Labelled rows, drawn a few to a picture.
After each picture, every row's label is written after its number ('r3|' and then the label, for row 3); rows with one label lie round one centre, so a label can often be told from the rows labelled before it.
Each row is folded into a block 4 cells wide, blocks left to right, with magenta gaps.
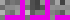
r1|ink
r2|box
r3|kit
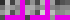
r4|kit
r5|kit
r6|ink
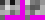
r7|kit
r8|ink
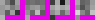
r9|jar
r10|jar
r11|kit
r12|ink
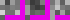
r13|ink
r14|box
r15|jar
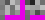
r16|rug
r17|rug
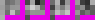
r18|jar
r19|kit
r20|kit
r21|box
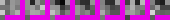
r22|ink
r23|rug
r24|box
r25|box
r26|box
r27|kit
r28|box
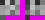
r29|kit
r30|kit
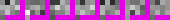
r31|rug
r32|jar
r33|rug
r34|rug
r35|kit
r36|jar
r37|rug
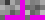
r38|rug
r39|ink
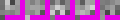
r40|kit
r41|jar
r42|jar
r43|rug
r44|jar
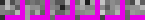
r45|kit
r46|jar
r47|box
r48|kit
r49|ink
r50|rug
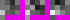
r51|box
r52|box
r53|box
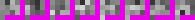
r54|rug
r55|box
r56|ink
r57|rug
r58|jar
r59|jar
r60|kit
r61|jar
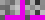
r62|ink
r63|kit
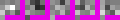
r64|jar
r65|box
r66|jar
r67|ink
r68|ink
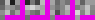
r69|kit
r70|kit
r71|ink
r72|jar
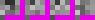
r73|box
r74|rug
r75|rug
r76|ink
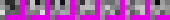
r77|box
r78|kit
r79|kit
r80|rug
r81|jar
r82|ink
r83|rug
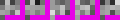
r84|kit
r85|kit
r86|jar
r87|jar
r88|kit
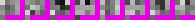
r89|ink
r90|jar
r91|box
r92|kit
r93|ink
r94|kit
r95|box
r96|kit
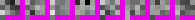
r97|box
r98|ink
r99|ink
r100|kit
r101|ink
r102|jar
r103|rug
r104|box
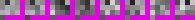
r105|rug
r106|rug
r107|box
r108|box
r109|rug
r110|rug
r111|ink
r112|kit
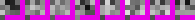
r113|box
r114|kit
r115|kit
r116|box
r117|kit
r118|ink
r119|kit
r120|kit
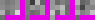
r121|ink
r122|rug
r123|jar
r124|ink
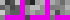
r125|box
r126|rug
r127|ink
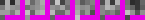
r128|kit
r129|ink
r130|kit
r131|jar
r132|kit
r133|box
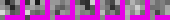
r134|box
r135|kit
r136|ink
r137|box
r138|box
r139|jar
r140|ink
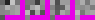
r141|rug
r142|jar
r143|ink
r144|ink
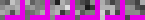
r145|rug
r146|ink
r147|rug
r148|box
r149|jar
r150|box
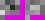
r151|box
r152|jar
